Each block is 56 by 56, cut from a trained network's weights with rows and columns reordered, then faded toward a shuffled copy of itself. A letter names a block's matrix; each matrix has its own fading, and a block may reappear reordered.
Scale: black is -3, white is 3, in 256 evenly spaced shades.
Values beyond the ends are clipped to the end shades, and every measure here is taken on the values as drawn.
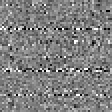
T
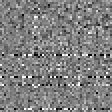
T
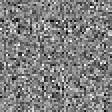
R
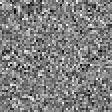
R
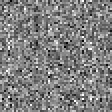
T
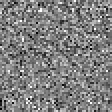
R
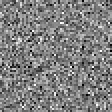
R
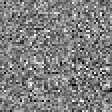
T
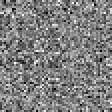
R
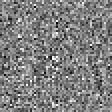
T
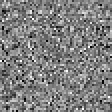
R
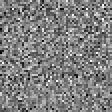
R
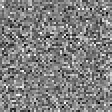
R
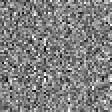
T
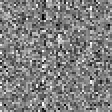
T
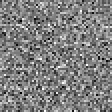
R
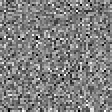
T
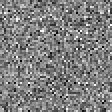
R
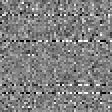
T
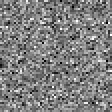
R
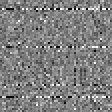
T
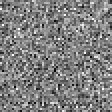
R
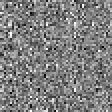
T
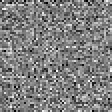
R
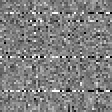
T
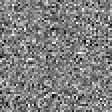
R
